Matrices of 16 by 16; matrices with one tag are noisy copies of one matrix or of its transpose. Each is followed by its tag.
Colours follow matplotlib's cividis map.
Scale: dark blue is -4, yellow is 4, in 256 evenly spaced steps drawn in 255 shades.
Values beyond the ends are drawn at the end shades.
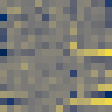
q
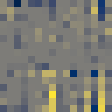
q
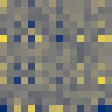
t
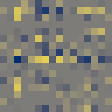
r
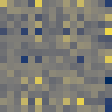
t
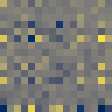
t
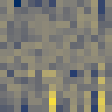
q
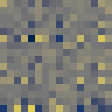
t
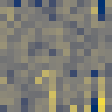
q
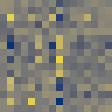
r
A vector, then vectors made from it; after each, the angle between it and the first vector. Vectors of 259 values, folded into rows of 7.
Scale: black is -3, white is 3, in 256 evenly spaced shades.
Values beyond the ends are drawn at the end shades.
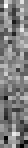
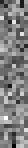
partly opposed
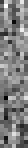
nearly parallel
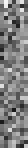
partly aligned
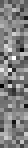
orthogonal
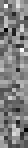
partly aligned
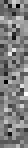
orthogonal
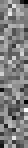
orthogonal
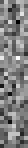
partly aligned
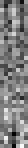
nearly opposite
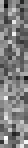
nearly opposite
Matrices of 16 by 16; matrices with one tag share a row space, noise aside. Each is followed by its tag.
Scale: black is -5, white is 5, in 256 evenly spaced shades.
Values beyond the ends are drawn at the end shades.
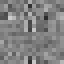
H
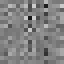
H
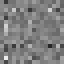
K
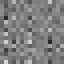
K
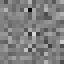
H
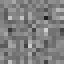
H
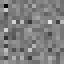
K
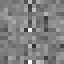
H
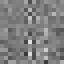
H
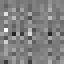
K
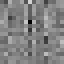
H
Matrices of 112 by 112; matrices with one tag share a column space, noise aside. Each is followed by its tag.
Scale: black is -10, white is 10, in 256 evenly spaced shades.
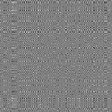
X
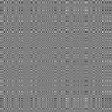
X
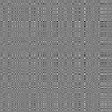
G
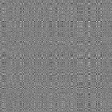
G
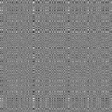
X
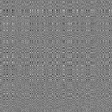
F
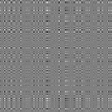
X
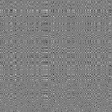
F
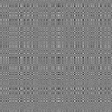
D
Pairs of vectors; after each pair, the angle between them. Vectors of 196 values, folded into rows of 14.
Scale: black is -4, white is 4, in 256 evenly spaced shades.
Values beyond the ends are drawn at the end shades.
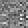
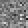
nearly parallel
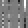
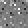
orthogonal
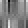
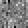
partly aligned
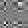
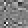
nearly opposite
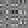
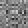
nearly opposite
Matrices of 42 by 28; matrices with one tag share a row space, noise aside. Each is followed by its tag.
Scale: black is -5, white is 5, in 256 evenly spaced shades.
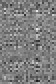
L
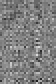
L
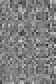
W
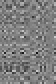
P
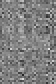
W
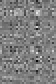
L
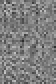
P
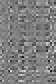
W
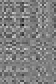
P
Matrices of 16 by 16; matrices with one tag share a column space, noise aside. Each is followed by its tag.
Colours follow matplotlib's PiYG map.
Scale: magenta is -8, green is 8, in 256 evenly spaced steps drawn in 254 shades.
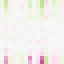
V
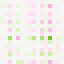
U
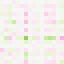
U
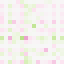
U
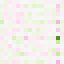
U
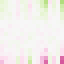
V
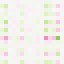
U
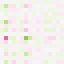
U
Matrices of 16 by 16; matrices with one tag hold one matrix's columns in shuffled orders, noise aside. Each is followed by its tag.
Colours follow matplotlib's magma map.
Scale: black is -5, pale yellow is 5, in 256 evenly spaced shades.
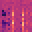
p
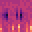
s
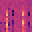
p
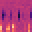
s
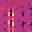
p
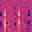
p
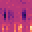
s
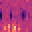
s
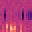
s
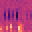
s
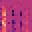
p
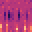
s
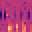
s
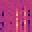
p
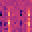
p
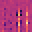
p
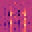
p
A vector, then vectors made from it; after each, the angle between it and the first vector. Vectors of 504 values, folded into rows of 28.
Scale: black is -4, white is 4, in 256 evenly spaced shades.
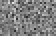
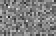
partly opposed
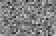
partly opposed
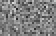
nearly parallel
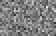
partly aligned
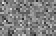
orthogonal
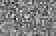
nearly opposite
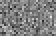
orthogonal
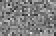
orthogonal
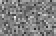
partly aligned
